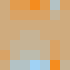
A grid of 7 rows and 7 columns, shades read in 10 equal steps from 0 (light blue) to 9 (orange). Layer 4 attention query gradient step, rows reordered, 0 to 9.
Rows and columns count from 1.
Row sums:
43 38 35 33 32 31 23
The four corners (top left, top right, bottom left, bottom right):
5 6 5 4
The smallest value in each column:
5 2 2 0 1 2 4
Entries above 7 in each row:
1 0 0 0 0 0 1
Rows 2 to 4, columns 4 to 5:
6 6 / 5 5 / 4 5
